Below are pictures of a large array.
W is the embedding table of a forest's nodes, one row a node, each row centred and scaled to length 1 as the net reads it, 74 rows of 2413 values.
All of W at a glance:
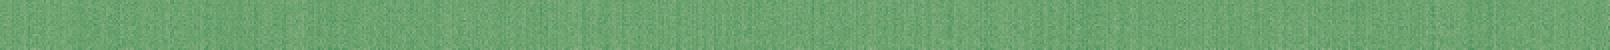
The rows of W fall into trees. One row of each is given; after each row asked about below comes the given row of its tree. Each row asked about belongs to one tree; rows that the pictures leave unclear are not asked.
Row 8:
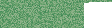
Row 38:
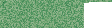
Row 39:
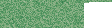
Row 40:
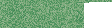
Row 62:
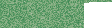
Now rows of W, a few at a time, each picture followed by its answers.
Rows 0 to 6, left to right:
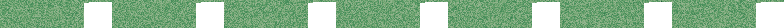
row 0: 38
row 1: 39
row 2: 8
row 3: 39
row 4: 39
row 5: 8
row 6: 38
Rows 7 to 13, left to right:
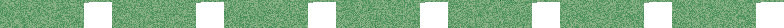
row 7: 62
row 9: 39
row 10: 40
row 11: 8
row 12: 62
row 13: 8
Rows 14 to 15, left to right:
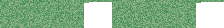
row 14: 62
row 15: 39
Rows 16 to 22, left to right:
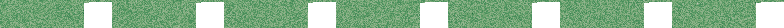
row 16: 62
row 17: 40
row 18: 38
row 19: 8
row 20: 62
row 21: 40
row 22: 8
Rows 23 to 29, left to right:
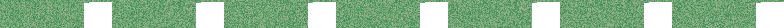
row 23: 40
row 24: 38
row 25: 8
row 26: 39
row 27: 38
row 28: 38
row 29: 8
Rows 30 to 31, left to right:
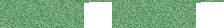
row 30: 39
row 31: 39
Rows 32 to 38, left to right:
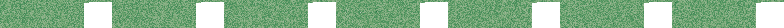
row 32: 62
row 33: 62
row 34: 8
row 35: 8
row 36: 38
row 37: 62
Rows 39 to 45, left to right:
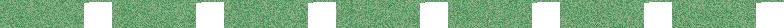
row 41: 40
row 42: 40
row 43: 40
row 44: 38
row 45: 39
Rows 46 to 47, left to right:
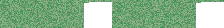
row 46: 38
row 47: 8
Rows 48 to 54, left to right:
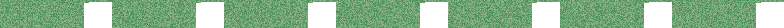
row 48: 8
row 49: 38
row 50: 38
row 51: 39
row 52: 8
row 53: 39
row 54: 40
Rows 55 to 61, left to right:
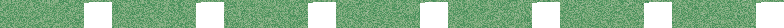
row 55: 39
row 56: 38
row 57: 8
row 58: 62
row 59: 40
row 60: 39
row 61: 62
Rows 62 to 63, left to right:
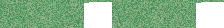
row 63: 62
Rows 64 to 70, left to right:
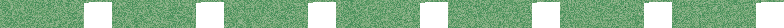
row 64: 38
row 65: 62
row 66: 62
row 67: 40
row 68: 8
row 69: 39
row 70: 8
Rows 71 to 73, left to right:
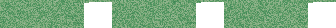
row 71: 8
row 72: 39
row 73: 39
